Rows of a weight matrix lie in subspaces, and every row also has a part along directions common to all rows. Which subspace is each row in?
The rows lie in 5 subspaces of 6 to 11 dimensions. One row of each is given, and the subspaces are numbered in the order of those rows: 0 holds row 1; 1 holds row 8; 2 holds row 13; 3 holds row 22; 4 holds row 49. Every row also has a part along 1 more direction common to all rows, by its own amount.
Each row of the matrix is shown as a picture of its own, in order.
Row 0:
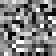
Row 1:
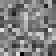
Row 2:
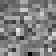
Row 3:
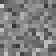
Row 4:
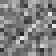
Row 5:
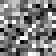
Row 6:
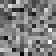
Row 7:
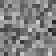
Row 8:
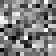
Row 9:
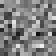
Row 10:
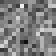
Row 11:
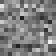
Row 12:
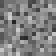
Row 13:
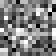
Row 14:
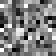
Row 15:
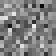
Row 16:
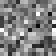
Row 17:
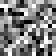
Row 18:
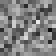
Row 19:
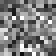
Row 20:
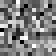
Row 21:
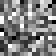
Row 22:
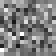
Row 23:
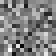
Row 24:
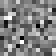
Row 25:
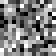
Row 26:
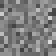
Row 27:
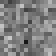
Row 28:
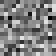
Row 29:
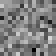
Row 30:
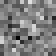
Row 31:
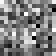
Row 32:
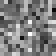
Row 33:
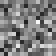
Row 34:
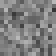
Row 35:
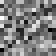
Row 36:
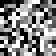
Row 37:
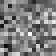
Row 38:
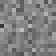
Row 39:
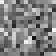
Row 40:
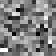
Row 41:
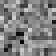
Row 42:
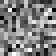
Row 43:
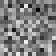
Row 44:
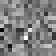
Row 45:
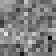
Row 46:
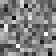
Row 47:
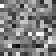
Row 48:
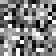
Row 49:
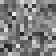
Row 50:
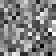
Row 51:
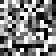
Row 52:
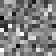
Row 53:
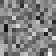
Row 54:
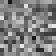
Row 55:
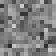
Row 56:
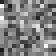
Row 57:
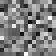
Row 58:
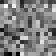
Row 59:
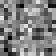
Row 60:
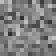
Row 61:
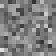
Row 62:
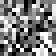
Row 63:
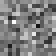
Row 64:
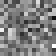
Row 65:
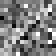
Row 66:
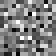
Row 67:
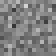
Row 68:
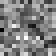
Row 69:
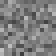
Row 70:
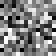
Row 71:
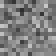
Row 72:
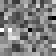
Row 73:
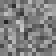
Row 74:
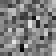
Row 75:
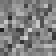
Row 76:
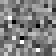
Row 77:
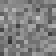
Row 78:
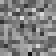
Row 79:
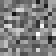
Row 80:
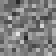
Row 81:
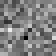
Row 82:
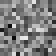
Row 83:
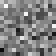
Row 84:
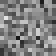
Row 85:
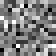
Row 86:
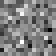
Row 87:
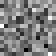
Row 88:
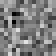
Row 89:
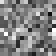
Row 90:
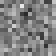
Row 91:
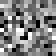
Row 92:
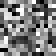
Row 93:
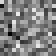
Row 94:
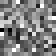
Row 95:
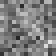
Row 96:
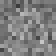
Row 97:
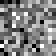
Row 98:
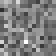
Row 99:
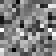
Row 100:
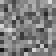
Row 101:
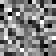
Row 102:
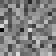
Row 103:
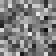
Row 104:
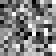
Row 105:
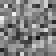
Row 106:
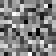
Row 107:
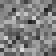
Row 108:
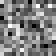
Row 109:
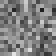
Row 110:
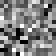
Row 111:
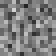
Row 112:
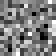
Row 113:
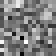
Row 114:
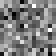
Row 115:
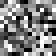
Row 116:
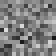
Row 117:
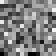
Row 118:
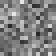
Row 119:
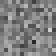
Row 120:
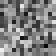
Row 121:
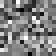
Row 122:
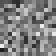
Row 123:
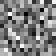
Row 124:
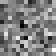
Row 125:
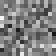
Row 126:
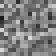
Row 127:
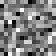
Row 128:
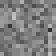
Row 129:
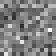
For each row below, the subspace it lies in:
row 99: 1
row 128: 2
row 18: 1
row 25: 0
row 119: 2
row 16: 2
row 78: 0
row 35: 1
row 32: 4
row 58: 4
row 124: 0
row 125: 1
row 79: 3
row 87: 4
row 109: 4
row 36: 3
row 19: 0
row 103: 0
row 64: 1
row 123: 0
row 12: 2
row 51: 0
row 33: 4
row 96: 3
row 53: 4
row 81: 1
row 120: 0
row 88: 2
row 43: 4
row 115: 4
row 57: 1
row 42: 4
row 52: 4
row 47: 0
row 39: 2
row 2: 2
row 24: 1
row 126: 1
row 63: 2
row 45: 2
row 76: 1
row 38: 1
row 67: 1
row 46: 4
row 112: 4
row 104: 0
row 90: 0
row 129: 2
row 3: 0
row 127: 2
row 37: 4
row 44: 1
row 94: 1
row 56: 0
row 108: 0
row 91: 1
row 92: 3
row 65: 1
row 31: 2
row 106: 0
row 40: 3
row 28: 1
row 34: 2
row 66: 1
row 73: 1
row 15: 1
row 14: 1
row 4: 2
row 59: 3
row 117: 2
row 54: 4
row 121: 3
